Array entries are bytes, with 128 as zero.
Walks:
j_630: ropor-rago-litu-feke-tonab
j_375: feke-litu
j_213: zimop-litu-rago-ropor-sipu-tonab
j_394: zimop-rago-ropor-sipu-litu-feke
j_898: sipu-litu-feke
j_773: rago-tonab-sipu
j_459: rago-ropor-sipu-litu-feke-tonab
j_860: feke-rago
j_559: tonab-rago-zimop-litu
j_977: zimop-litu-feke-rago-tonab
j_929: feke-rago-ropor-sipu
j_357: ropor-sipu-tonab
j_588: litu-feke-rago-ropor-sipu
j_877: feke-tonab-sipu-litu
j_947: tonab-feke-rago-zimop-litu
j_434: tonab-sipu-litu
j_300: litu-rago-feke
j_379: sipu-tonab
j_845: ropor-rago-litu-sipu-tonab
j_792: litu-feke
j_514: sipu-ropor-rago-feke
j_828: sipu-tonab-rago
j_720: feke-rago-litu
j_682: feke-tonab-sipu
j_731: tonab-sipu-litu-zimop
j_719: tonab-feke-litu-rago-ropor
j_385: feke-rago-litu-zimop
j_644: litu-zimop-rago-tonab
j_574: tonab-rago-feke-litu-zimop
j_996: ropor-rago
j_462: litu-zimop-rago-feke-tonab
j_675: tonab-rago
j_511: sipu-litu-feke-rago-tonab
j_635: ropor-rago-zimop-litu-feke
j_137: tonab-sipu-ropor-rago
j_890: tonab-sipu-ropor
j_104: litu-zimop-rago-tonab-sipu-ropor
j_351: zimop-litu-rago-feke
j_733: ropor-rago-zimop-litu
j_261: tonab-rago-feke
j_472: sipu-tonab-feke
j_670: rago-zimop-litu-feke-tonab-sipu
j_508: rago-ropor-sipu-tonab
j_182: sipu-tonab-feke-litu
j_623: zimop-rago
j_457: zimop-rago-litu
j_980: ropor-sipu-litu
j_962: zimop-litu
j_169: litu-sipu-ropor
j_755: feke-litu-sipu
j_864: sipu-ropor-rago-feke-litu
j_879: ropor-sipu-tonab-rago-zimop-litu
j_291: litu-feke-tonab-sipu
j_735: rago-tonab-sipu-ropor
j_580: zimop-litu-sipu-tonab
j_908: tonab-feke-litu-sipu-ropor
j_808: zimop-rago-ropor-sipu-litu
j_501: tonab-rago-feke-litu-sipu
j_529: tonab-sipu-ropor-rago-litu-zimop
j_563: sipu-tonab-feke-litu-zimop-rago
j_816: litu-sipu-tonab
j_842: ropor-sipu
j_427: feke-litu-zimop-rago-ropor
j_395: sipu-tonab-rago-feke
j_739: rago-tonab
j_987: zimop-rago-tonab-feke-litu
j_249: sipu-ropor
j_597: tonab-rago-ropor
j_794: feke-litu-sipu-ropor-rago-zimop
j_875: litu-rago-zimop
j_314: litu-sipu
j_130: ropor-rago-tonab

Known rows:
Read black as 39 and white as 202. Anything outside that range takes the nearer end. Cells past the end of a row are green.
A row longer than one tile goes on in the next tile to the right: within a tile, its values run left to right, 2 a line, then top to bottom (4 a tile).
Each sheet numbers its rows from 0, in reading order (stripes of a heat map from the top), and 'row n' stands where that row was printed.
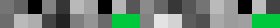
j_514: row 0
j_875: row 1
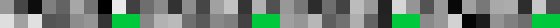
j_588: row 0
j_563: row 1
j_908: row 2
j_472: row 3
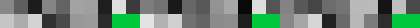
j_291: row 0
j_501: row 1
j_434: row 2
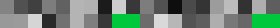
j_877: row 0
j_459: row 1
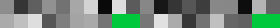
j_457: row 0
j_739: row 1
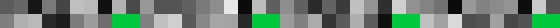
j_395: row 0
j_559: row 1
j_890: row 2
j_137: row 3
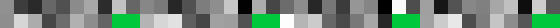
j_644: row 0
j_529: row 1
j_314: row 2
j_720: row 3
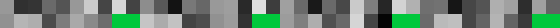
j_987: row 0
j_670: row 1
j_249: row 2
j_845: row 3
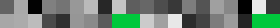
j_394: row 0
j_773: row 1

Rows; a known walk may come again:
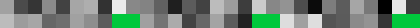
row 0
j_427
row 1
j_735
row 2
j_588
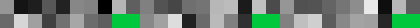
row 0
j_130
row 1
j_434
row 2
j_559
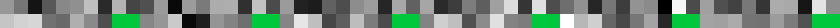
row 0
j_574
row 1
j_472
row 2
j_511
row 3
j_375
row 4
j_314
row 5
j_719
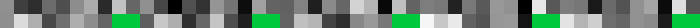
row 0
j_644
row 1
j_357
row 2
j_300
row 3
j_755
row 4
j_501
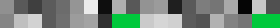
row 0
j_879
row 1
j_731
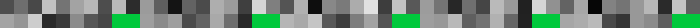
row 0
j_675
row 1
j_104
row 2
j_635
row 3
j_908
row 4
j_394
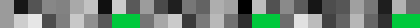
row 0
j_720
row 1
j_980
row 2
j_580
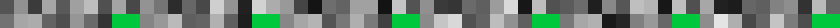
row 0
j_623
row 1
j_169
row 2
j_808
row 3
j_864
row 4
j_261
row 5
j_977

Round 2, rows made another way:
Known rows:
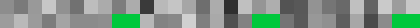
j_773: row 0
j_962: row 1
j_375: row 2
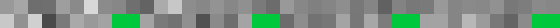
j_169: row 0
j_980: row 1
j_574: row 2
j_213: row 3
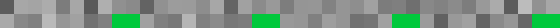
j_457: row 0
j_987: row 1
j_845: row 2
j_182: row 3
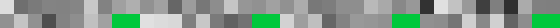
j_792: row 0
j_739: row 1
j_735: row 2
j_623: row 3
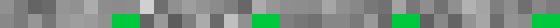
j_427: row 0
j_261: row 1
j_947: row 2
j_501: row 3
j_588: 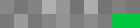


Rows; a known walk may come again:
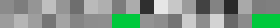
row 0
j_773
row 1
j_623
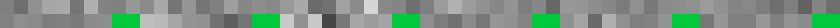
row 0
j_291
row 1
j_508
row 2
j_169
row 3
j_733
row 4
j_394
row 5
j_529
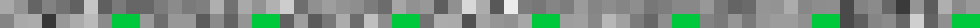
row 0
j_875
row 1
j_877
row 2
j_261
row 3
j_314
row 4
j_213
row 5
j_427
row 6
j_860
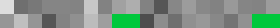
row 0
j_792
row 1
j_929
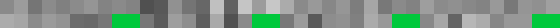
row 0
j_459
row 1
j_375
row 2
j_635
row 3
j_351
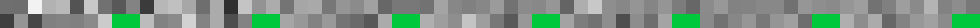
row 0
j_842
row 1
j_962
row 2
j_357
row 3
j_580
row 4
j_980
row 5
j_563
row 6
j_104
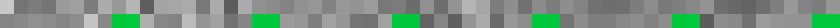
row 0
j_395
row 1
j_457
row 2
j_845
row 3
j_501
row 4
j_794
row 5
j_385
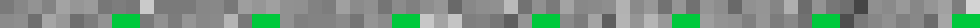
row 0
j_630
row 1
j_514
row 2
j_908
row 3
j_816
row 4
j_597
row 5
j_462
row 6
j_682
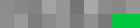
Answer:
j_670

